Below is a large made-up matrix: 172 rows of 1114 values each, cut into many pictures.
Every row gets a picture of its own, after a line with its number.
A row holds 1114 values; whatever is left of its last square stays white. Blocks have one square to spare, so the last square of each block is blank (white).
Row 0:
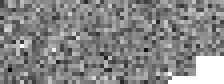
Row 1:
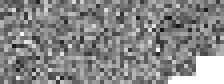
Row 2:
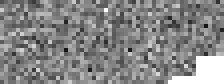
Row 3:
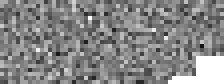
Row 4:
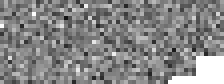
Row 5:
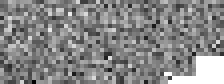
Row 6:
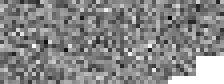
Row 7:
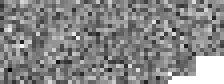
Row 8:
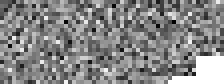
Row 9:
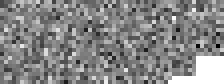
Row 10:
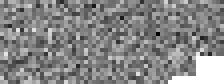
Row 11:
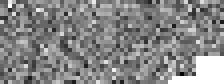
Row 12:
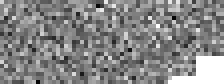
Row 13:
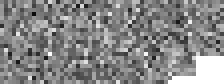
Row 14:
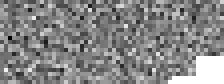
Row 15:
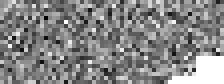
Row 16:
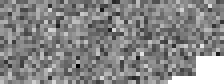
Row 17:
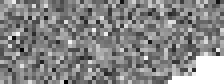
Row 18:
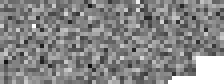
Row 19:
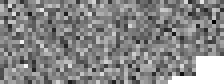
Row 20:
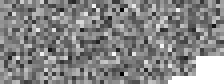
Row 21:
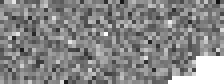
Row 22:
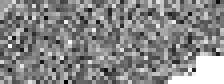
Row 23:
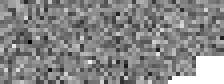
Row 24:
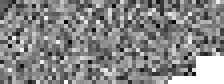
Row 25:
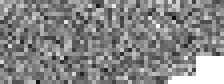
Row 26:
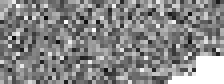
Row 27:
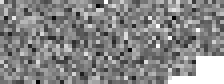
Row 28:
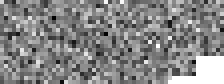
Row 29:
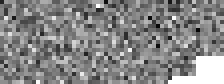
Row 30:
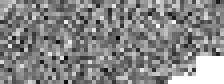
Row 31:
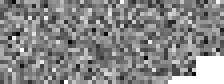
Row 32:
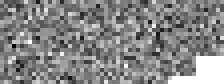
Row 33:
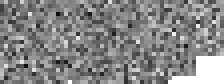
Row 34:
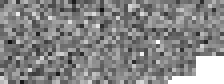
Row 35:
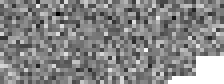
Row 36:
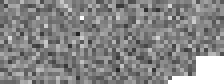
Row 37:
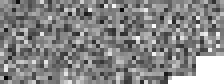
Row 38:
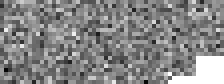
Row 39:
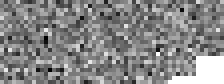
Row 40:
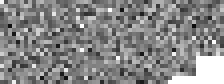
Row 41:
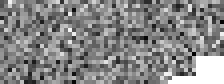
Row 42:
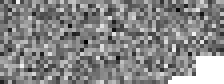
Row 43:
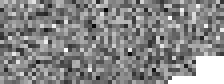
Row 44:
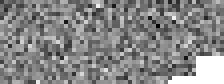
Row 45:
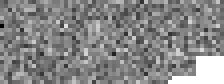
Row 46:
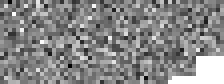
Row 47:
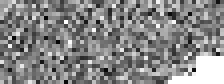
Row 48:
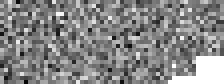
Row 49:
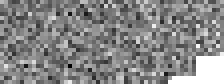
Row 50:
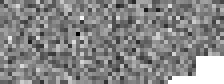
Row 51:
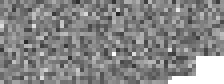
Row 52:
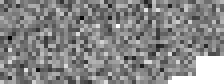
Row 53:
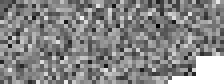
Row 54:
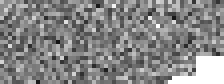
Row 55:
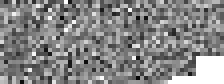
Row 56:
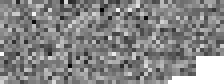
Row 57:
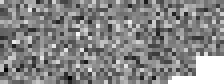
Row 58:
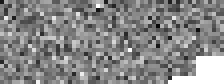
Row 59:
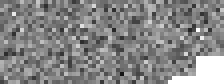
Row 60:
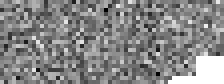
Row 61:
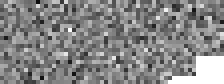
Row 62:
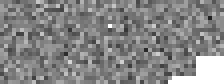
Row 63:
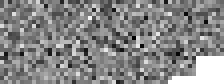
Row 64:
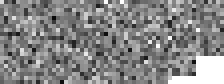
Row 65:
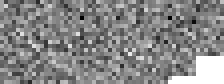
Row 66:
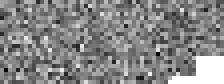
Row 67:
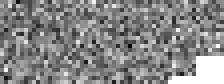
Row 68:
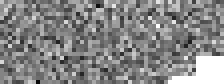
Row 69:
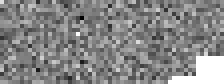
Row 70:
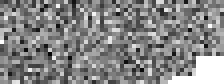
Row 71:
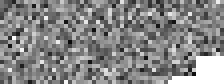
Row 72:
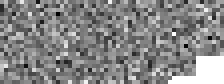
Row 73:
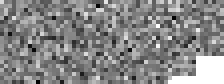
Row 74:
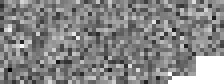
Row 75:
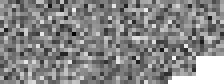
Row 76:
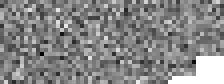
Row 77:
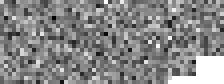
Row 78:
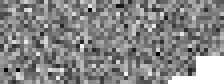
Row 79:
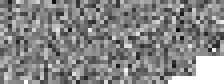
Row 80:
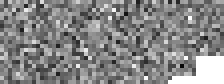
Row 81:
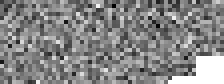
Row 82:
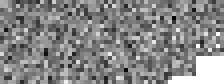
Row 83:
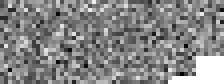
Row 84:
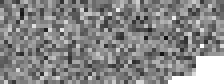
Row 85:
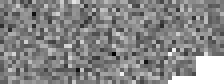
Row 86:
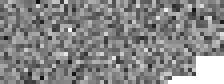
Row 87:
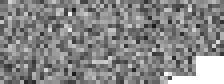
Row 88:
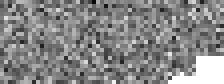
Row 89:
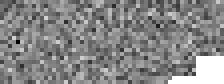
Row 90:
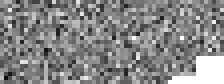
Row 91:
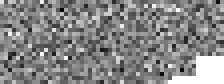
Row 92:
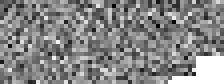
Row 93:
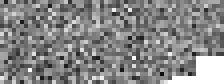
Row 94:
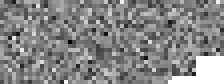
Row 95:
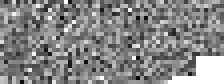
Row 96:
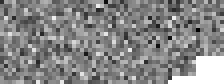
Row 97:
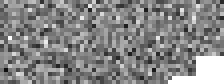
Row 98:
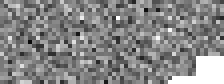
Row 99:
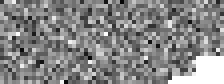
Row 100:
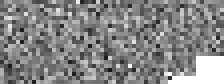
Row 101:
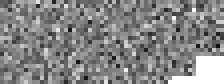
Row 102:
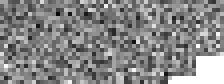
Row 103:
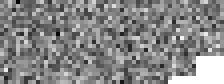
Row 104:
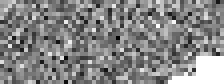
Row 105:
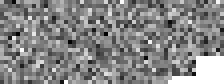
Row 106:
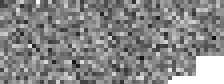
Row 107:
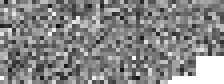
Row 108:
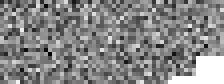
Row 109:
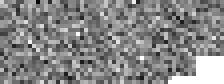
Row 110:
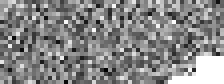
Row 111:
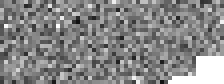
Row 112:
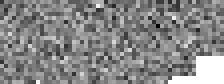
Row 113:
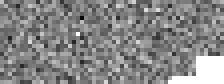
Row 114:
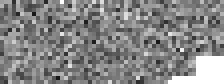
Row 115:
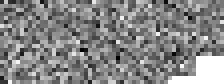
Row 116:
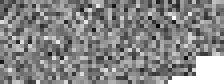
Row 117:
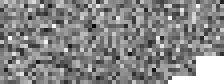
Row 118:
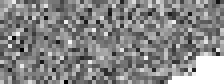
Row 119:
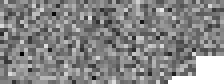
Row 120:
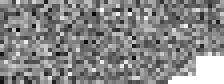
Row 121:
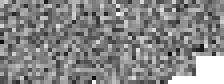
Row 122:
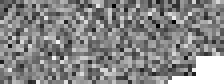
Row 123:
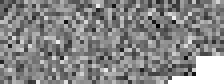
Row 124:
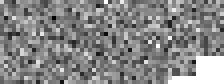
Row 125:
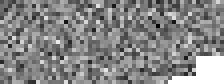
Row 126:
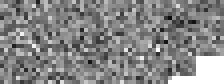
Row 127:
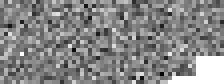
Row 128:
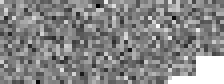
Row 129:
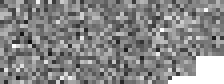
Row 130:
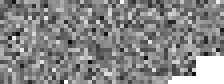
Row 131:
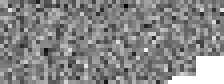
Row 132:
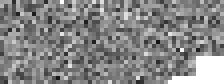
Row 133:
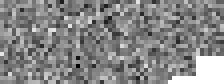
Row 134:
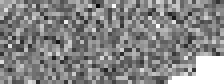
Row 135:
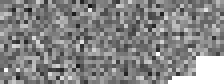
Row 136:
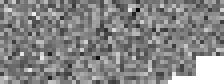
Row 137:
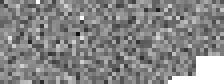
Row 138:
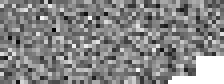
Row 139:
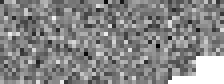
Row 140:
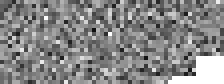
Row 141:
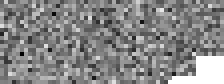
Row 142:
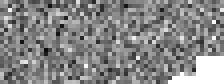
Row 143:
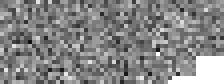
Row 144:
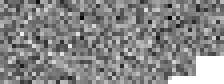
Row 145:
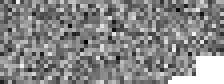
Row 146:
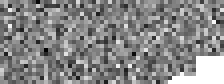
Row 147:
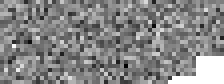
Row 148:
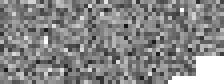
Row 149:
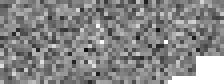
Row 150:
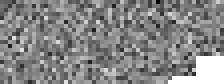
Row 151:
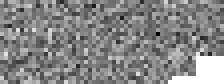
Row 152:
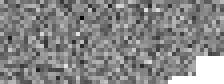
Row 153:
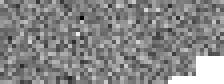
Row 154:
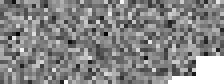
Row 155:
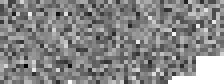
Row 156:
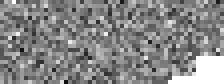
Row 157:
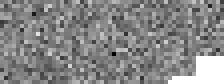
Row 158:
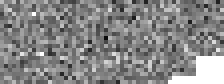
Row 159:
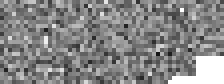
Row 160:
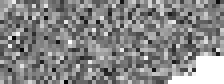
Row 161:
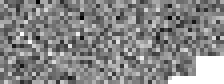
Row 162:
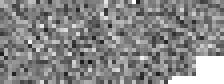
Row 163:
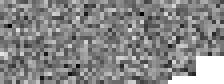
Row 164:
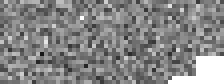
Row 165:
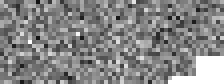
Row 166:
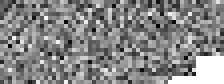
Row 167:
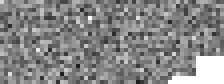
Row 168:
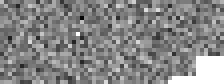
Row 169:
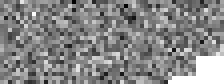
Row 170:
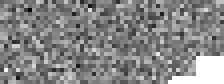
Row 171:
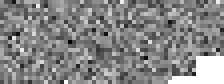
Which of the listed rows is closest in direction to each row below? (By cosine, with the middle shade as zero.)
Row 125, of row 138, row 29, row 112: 112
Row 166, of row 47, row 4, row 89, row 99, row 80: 89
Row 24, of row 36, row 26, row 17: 36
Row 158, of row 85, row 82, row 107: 107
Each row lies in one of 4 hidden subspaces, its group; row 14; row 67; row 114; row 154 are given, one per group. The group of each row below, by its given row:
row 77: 154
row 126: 14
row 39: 14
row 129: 14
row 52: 14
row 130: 154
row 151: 114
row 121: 114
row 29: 154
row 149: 14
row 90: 67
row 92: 154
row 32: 14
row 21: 154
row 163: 114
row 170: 14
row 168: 14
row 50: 14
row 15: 154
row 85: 114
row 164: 14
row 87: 67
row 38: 67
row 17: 154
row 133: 114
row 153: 14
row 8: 154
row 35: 67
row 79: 67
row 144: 14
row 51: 114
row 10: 114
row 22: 154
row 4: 114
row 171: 154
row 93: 114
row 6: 14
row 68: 154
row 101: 67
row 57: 14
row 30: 154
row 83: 67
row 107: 114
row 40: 114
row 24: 154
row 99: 154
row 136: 114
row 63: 114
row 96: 154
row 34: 114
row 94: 154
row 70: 114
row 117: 14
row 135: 14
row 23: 14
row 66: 14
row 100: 67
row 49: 67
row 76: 114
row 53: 154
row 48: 67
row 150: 154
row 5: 67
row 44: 154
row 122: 154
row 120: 114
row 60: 14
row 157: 114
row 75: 67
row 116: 154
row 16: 114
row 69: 14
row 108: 114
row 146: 67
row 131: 67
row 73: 154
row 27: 154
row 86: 67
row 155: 67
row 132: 114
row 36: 14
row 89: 154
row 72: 67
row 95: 114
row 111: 114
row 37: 67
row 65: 14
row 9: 67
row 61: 67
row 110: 154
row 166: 154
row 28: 154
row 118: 154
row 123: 154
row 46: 114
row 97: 14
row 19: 67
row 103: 67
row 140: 154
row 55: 114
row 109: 14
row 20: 114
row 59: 114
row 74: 67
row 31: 154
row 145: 114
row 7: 67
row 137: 14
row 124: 154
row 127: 114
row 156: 154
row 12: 154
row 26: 154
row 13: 114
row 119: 114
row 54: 154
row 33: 67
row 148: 14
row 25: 154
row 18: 114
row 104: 154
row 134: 154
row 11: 67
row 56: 114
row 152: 14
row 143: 14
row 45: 114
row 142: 67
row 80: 114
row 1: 14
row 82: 67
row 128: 154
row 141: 114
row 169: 114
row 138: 114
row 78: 14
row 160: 154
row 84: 114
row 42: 114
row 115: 114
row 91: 114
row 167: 114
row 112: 154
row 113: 14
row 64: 154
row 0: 67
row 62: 67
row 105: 154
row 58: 154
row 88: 67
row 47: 154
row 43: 14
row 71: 154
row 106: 14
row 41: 67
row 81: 154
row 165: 14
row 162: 14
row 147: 14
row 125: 154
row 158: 114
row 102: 67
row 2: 14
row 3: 114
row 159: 14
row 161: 14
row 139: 154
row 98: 14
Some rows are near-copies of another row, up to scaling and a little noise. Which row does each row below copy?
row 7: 74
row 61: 86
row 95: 55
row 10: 151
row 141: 119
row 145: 42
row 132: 114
